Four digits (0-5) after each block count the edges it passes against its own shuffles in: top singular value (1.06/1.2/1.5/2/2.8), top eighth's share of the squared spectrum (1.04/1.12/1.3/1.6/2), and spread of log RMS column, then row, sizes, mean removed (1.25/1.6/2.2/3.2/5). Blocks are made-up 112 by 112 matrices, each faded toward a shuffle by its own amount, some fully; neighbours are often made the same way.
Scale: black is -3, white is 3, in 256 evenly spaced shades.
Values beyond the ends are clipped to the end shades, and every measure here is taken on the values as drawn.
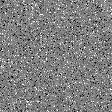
2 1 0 0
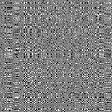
5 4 4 4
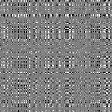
5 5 4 4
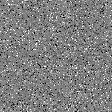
3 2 0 1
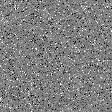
1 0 0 0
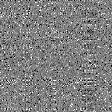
4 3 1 2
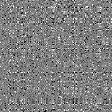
5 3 3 3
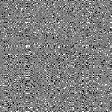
5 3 3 3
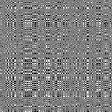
5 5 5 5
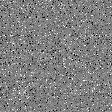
3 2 0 1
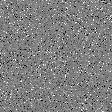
0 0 0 0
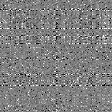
5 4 2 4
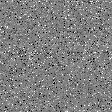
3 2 0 1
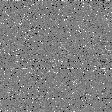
3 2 0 1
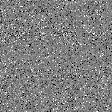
3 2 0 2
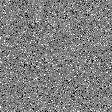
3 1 0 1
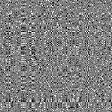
5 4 3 3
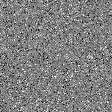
3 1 0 0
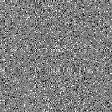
4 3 2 2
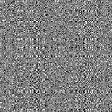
5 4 3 3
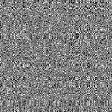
5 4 3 3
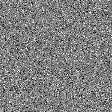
3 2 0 0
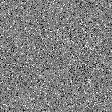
2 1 0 0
